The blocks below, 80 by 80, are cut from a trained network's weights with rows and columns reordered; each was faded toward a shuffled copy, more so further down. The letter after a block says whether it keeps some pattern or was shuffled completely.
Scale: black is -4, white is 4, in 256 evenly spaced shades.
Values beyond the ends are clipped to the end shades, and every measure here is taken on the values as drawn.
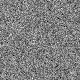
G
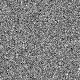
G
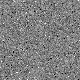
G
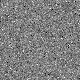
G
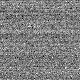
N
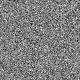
G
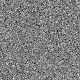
G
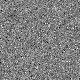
G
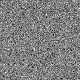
N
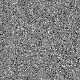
G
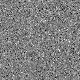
N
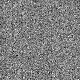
N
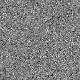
N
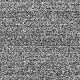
N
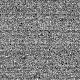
N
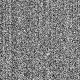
N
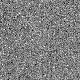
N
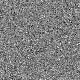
G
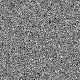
G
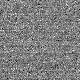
N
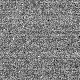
N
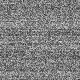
N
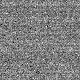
N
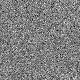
G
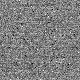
N
